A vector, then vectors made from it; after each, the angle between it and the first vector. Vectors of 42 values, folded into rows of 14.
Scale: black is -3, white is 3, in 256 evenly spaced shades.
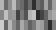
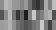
partly aligned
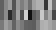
partly opposed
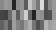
partly opposed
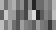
nearly parallel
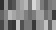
partly opposed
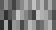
nearly opposite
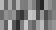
partly aligned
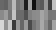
partly aligned
